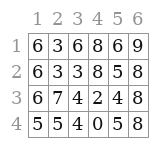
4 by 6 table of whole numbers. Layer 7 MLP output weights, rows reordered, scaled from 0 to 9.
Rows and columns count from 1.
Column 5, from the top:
6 5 4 5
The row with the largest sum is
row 1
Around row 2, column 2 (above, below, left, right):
3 7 6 3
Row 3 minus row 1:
0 4 -2 -6 -2 -1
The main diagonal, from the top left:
6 3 4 0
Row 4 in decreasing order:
8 5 5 5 4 0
